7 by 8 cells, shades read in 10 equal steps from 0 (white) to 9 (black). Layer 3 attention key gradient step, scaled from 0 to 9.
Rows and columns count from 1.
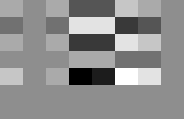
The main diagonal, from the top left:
3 4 3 3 8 4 4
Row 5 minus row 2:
-3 0 -2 8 7 -7 -5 0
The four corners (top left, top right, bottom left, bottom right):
3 4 4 4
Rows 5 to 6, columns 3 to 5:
3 9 8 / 4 4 4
